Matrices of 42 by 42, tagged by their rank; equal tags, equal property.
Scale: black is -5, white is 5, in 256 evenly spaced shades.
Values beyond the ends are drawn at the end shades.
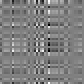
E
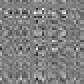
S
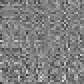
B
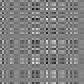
E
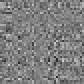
B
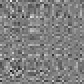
B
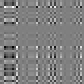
E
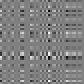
E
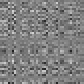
S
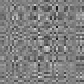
S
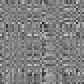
S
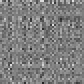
B
